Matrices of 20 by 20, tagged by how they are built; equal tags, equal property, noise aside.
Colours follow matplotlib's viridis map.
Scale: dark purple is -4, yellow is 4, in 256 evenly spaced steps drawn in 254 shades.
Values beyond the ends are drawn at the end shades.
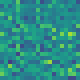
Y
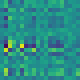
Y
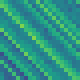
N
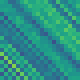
N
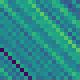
N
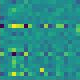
Y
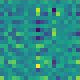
Y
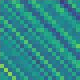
N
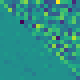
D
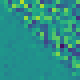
D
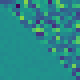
D
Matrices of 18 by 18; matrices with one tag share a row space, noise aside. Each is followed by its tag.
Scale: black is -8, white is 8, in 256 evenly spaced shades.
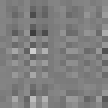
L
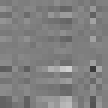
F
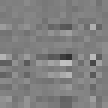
F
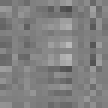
F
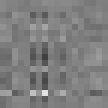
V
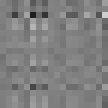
L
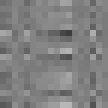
F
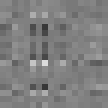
V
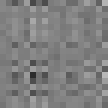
L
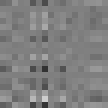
V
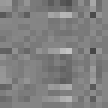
F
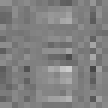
F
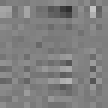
F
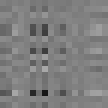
V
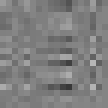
F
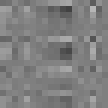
F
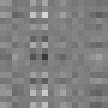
V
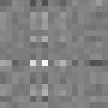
V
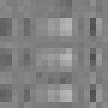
F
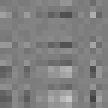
F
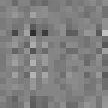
L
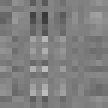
V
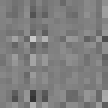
L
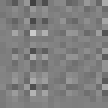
L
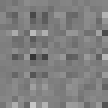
L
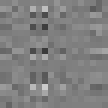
V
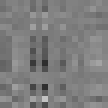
V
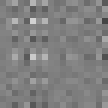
L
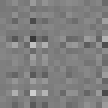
L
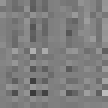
L
